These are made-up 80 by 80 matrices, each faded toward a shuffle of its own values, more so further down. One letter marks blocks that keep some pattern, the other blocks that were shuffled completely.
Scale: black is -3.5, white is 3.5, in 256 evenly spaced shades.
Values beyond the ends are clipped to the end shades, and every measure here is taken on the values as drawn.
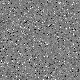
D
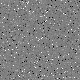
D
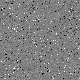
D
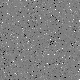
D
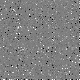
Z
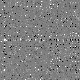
Z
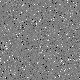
D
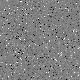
D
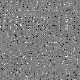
Z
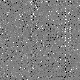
Z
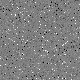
D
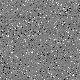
D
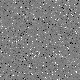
D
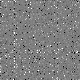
Z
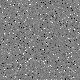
D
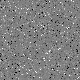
D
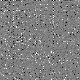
Z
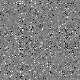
Z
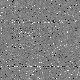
Z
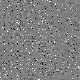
Z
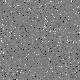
D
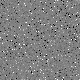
D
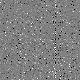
Z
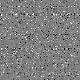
Z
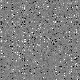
Z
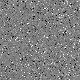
D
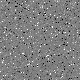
D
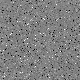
D
